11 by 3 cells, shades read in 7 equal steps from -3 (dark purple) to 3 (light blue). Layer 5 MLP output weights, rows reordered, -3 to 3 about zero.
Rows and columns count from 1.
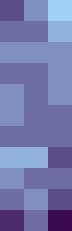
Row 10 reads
0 1 -1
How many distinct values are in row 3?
1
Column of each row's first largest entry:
3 3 1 3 1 1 1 1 1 2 2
